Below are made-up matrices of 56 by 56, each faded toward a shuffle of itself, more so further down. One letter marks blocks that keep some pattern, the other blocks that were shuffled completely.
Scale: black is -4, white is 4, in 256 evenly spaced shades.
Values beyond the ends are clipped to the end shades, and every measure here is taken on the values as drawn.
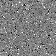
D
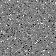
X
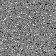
X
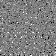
D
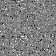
D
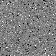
X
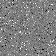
X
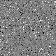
D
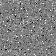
D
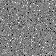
X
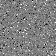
X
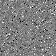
X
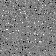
D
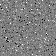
X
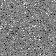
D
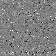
D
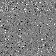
D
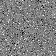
X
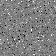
X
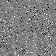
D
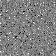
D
